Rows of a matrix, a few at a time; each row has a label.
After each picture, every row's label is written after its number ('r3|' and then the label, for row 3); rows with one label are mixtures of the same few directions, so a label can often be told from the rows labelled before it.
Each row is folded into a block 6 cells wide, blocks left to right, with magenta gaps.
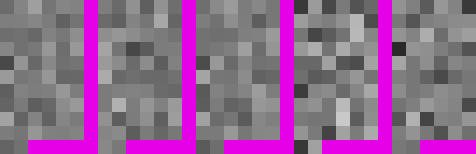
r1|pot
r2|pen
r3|pot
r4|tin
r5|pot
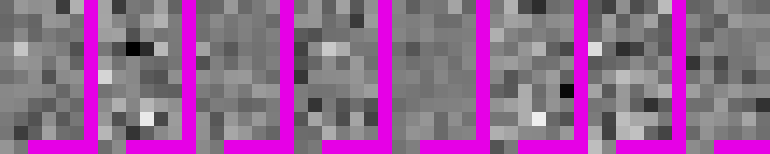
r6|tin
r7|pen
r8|pot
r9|pen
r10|tin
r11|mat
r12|pot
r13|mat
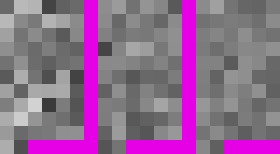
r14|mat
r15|pot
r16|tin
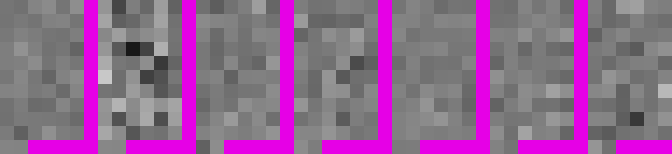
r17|tin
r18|pen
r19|tin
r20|pen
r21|mat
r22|pot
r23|mat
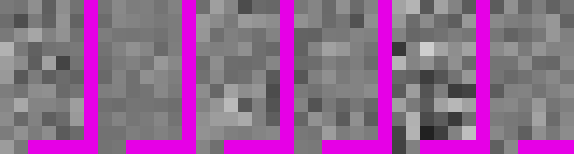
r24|pen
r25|pen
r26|mat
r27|pen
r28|pot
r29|tin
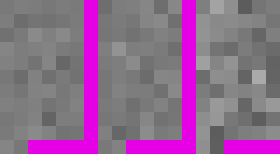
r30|pen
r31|tin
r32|mat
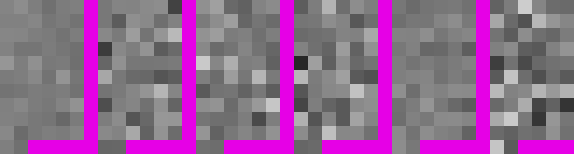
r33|mat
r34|pot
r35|mat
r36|pot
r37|pot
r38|mat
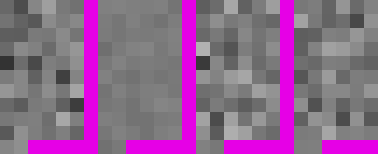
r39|mat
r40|pot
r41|pot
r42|pen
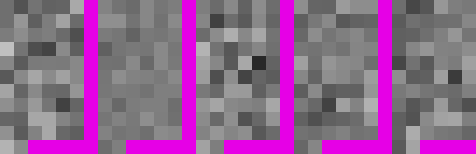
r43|pot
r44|pen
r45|pen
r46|mat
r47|mat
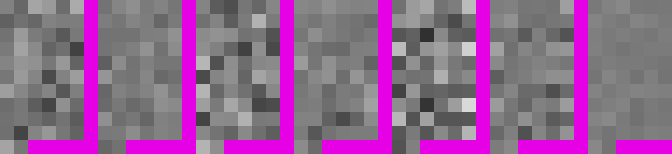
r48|tin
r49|pot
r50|pot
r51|mat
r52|pot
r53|pot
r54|mat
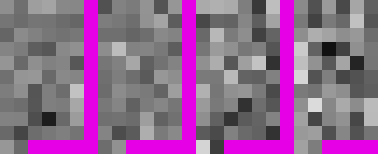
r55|mat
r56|tin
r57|tin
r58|pen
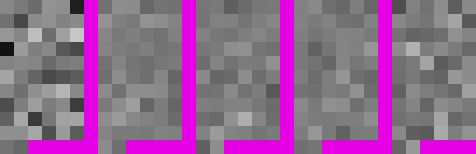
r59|pot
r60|mat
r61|mat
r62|tin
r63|tin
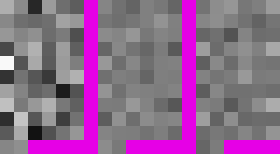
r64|pot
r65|pot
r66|pot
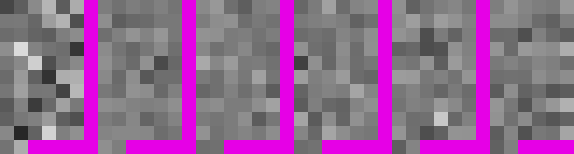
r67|tin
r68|pen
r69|mat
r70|pot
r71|pen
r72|pot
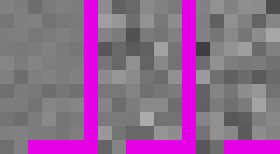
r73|mat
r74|pen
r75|pot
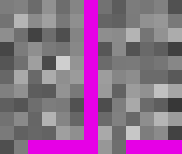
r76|pen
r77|pot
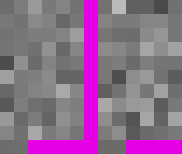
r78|pot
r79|tin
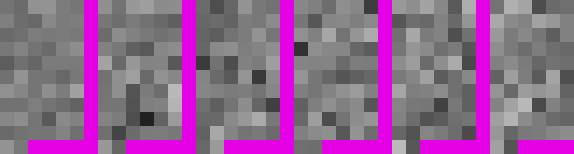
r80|mat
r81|mat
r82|mat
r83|pot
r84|tin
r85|mat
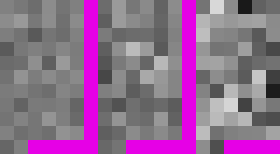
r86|pen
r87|pen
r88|mat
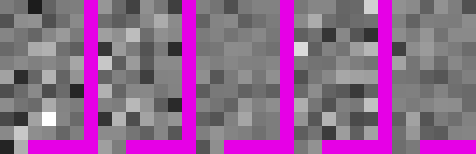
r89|mat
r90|pot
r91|mat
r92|pot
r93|pot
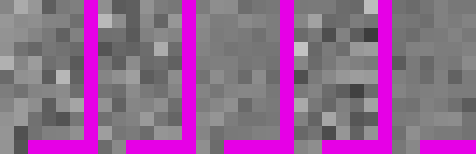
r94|mat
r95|pen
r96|mat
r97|pot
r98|mat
